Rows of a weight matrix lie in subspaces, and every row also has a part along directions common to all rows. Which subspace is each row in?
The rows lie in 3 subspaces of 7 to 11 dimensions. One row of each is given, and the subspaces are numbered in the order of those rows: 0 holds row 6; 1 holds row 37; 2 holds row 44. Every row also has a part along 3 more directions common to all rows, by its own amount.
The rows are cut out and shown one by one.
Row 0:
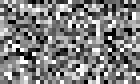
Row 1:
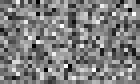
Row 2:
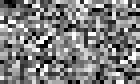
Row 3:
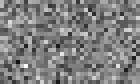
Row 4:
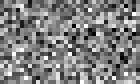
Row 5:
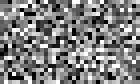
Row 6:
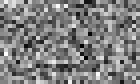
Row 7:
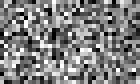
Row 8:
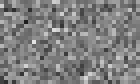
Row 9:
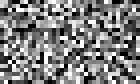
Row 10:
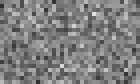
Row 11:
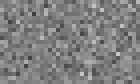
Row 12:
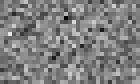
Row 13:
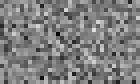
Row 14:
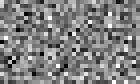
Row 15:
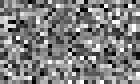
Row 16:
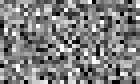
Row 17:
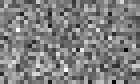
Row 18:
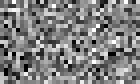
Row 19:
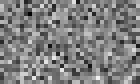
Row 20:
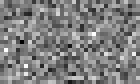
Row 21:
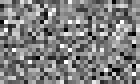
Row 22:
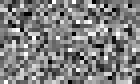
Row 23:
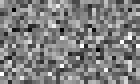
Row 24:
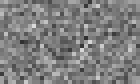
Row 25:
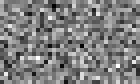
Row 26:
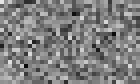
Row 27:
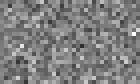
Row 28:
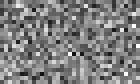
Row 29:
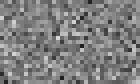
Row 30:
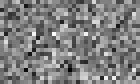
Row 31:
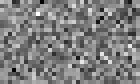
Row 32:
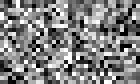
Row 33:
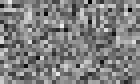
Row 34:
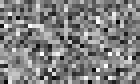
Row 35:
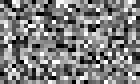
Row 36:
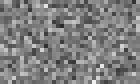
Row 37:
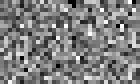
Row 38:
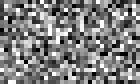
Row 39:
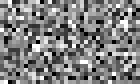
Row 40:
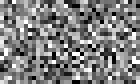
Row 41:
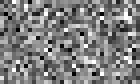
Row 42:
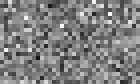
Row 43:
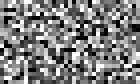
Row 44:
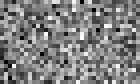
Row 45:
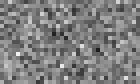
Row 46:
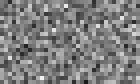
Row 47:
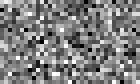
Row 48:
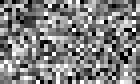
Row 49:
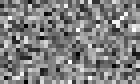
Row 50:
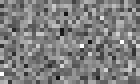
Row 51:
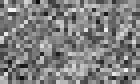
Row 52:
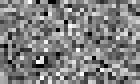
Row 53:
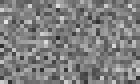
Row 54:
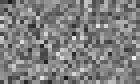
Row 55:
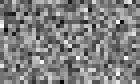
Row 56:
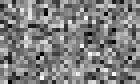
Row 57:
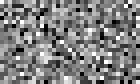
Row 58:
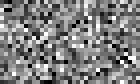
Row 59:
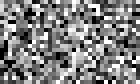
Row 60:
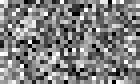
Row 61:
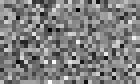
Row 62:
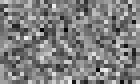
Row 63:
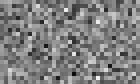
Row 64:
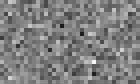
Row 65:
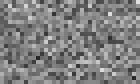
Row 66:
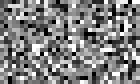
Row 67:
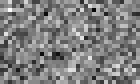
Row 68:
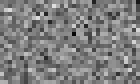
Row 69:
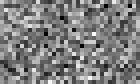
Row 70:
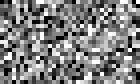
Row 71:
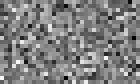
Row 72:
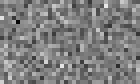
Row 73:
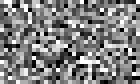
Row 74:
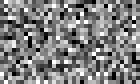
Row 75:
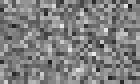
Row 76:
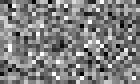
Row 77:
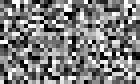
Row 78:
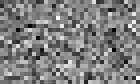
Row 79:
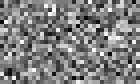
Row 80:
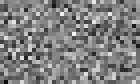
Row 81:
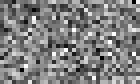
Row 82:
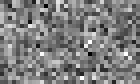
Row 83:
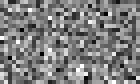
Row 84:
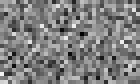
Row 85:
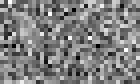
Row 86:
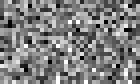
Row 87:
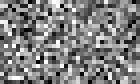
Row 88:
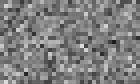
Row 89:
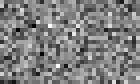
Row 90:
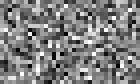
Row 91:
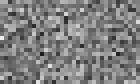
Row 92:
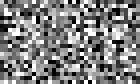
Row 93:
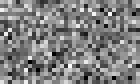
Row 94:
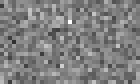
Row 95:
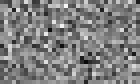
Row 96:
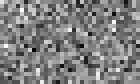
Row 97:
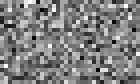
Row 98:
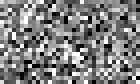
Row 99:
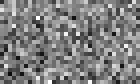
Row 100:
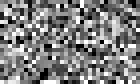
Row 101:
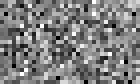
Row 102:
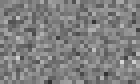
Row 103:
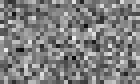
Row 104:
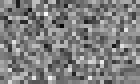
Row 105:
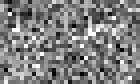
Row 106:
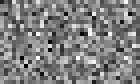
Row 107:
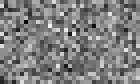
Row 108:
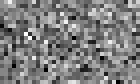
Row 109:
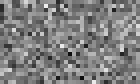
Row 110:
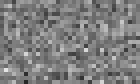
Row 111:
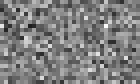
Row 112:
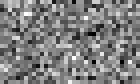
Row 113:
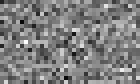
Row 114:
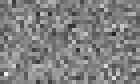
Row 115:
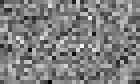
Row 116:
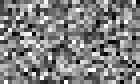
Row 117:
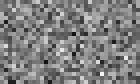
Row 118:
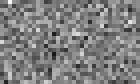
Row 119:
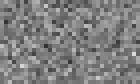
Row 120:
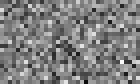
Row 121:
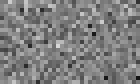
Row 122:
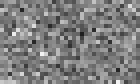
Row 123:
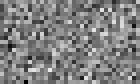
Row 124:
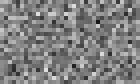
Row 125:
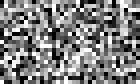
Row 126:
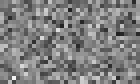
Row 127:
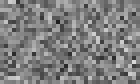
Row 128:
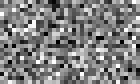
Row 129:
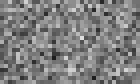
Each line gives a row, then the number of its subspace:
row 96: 0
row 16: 1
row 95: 1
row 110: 1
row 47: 0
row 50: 2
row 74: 0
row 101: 0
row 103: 0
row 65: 1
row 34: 1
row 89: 2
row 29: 2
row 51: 2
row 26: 2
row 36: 1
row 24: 2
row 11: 1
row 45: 2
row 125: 2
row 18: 1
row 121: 0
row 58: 0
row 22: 0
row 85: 2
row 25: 2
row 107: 2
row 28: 0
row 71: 1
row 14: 2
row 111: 1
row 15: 0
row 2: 0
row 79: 1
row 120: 0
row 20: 0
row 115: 0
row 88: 1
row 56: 1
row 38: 1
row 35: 1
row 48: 0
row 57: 0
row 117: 1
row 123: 1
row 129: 2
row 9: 2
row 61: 1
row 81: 0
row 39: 1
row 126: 1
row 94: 2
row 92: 0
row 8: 2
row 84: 2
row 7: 2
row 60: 2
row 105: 0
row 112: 0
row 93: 1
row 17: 2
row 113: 0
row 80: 0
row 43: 0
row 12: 2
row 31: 1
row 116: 1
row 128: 2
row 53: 0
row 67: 2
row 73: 1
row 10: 0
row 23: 2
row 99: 0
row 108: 0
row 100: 0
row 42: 2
